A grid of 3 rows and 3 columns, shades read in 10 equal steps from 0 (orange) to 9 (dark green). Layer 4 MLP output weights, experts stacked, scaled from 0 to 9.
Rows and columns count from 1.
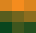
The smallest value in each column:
1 0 1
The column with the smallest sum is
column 2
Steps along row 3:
down up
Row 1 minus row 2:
-5 -5 -3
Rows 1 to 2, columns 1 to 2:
1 0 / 6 5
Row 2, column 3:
4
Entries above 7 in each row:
0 0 2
